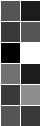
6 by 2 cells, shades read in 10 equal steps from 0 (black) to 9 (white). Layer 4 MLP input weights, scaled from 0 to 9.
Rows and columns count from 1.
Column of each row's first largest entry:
1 2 2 1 2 1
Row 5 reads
2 5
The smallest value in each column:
0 1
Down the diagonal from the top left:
3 3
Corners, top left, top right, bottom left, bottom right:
3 1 3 2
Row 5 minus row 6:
-1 3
